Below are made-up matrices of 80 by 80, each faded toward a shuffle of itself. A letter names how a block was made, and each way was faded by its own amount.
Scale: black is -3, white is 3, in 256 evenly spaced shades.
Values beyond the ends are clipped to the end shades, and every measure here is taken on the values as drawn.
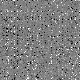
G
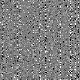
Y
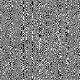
Y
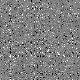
G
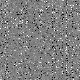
G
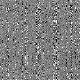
Y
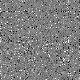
G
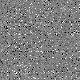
G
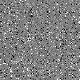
G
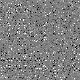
G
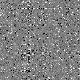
G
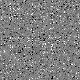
G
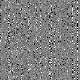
Y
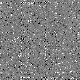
G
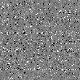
G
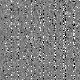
Y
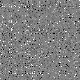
G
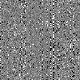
Y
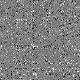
G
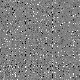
G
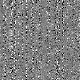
Y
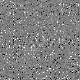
G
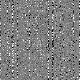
Y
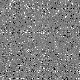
G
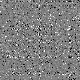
G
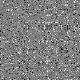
G
